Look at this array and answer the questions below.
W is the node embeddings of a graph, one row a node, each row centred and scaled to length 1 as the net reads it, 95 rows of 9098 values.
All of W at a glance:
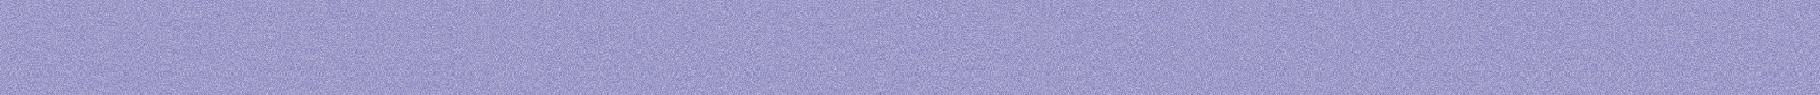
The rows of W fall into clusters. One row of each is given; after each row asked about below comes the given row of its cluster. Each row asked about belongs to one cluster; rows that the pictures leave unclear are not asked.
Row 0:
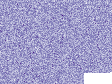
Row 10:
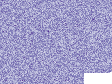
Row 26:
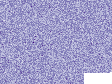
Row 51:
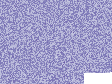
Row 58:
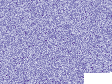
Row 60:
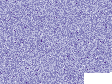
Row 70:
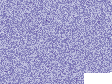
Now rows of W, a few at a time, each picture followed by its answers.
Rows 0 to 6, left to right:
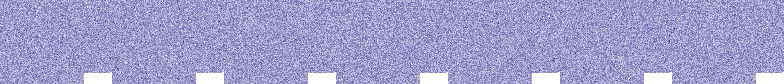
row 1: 26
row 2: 58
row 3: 0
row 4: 10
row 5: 26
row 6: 0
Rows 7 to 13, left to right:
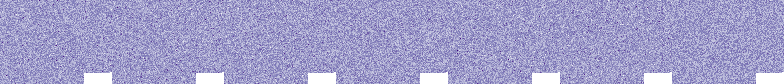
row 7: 58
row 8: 10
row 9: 58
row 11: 60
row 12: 70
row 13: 70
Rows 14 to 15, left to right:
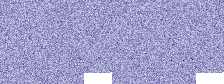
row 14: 0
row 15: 0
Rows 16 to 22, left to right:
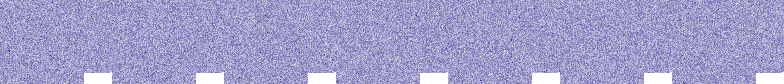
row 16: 60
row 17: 0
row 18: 58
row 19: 26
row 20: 51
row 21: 60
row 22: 10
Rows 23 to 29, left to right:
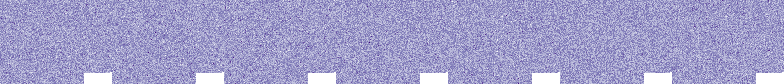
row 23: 51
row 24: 58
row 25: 10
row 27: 26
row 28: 51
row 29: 26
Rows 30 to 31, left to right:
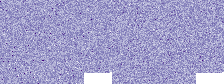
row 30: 60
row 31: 0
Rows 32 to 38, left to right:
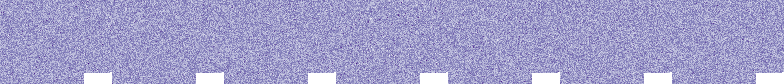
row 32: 70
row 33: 58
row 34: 26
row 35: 0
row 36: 26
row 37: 51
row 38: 26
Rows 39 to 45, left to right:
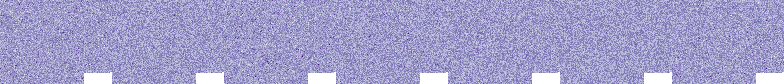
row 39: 70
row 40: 0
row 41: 70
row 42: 58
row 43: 70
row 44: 60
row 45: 0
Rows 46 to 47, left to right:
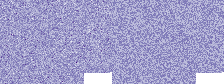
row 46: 10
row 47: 58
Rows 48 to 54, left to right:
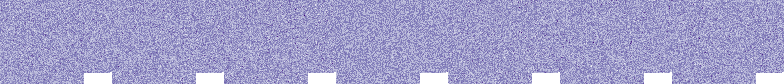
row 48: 10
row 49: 26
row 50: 26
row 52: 51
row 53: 26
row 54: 0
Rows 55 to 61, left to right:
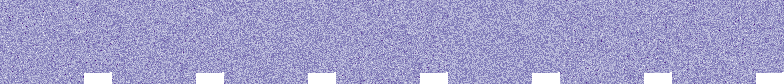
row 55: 58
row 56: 70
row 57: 0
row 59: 58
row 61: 26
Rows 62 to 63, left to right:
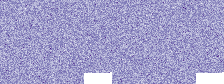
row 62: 0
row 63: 51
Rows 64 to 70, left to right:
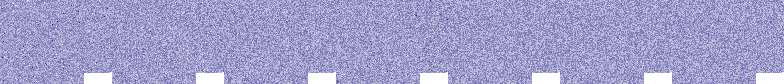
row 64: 10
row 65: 51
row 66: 60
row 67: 26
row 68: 60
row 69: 60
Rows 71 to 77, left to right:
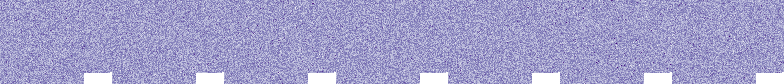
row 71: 10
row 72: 51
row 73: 51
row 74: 51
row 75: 51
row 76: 58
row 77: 0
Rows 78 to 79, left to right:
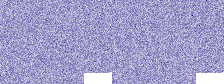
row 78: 70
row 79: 26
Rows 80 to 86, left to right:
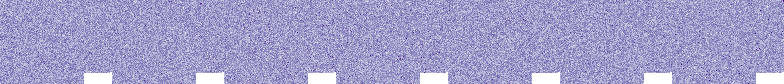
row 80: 70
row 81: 51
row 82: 51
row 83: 60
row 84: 10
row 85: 51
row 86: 60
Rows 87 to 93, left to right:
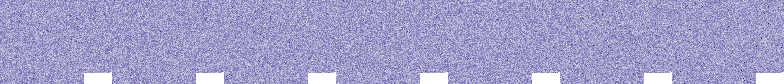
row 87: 26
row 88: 26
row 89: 70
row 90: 51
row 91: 0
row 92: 58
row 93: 10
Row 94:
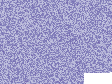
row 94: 58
